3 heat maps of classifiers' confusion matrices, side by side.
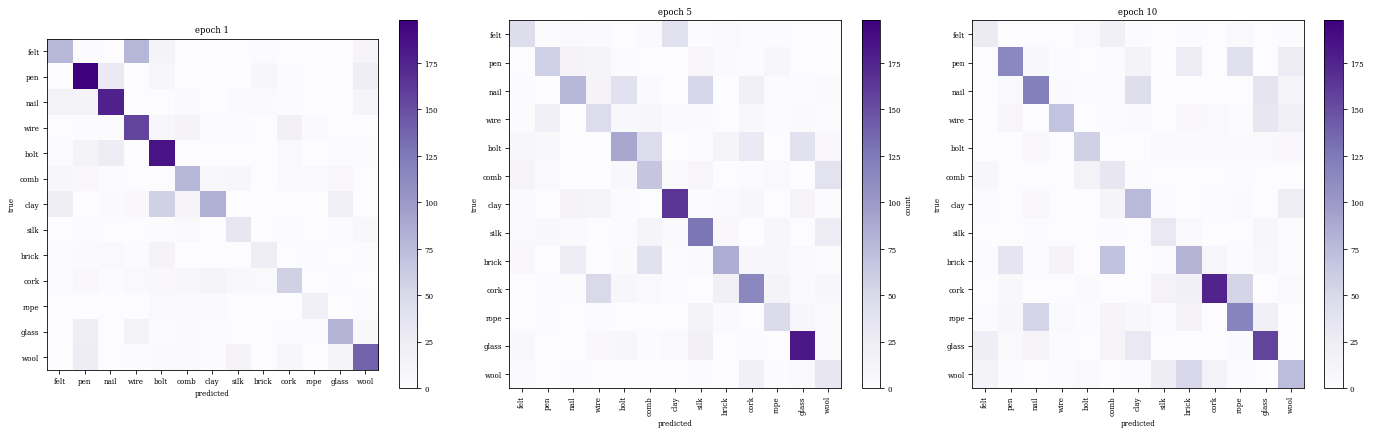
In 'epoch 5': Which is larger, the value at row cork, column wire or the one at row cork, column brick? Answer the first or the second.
the first
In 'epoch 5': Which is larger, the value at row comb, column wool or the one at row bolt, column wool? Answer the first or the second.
the first
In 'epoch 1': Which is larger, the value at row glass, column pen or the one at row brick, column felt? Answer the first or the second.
the first
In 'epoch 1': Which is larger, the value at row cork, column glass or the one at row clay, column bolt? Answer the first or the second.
the second
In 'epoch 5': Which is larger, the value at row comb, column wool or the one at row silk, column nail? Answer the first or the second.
the first
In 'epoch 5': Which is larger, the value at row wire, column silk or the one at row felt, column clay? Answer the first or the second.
the second
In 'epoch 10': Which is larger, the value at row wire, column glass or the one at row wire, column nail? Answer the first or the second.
the first
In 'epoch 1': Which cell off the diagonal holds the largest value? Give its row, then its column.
felt, wire
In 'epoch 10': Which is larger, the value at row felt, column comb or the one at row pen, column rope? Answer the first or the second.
the second
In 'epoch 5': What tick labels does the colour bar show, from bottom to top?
0, 25, 50, 75, 100, 125, 150, 175
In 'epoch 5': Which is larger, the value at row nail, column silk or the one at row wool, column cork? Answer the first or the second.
the first
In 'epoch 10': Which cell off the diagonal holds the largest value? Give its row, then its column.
brick, comb
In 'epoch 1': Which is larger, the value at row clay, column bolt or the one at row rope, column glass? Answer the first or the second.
the first
